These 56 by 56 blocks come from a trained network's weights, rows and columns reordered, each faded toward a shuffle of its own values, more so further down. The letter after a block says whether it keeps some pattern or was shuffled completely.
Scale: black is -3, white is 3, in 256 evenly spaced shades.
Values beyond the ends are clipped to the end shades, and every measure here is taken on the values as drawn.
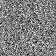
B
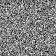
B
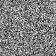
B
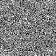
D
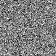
B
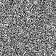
B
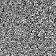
D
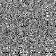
D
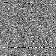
D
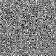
D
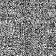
D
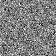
B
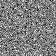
B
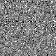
D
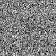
D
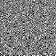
D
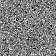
B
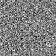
D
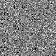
D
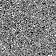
B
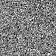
B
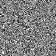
D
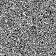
B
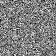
B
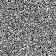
B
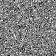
B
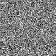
D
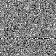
D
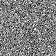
B
